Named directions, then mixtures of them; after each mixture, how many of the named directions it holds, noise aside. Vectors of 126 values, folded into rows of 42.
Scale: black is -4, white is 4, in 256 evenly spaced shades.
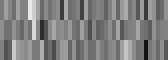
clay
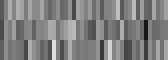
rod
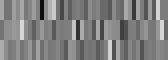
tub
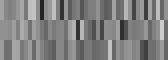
two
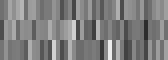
two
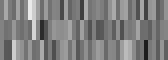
one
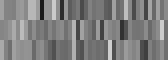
two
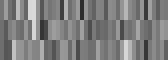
one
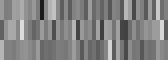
one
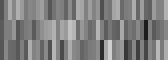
one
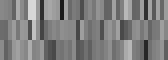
two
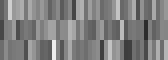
one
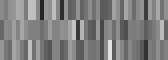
three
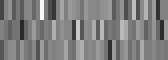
one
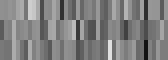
three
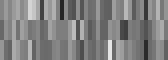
three
